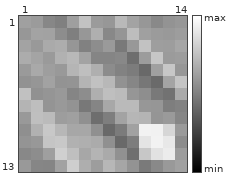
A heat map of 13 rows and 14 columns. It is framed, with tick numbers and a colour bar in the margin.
Odd patch: higher, in the bottom right. Ninth with the highest average: bottom right. Roughest part: bottom right.
